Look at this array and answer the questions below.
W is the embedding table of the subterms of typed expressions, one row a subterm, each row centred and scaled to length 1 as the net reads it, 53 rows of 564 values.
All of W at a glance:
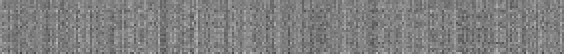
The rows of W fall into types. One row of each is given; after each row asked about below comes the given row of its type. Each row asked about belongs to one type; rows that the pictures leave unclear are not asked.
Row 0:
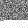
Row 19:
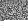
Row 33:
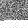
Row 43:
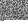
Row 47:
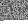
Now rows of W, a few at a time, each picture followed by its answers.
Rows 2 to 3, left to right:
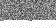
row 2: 0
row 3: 19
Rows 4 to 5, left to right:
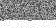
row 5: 47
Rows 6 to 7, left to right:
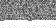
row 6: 47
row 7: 19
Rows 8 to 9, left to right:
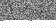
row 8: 47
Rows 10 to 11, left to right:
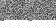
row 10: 33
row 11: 33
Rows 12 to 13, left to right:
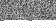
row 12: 47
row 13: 43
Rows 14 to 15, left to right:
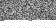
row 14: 19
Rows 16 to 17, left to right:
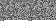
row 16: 43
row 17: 43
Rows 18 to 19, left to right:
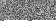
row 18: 33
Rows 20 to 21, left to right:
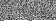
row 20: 47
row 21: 43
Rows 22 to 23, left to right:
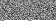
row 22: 43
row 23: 0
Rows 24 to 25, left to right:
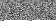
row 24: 47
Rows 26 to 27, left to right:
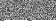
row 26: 33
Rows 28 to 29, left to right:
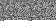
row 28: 43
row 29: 43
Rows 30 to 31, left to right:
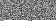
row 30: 0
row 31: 43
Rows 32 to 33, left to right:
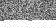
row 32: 19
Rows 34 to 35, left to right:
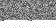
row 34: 19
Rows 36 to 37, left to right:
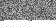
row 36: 19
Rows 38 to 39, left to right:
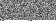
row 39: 47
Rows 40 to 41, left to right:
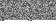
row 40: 19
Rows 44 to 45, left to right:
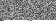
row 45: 0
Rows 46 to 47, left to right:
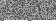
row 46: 33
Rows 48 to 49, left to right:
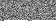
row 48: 19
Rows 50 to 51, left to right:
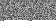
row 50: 43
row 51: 19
